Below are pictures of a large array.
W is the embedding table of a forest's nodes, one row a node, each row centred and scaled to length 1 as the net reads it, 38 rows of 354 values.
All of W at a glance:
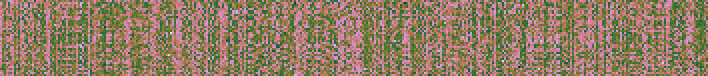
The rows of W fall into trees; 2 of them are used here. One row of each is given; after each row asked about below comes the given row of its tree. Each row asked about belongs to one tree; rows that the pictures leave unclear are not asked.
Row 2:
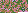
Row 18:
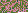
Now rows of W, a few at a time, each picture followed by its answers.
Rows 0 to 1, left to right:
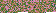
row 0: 18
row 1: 2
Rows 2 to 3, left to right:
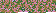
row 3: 2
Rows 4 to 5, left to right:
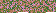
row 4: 18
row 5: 2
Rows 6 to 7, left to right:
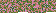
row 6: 2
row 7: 18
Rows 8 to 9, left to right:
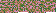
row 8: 2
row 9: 2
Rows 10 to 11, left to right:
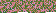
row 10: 18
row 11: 18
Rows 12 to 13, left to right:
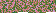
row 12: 18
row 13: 2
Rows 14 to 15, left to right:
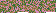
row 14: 18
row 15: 2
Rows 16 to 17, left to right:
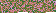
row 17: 18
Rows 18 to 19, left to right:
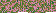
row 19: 18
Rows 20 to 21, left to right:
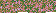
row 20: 18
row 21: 18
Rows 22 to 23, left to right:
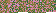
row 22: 2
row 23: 2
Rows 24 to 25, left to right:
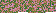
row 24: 18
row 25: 18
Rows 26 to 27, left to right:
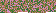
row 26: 2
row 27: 18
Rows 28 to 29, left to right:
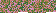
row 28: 2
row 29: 2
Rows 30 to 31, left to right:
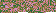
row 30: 18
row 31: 18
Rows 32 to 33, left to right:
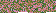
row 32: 2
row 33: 18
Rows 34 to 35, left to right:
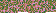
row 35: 18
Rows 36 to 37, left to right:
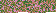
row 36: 2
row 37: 18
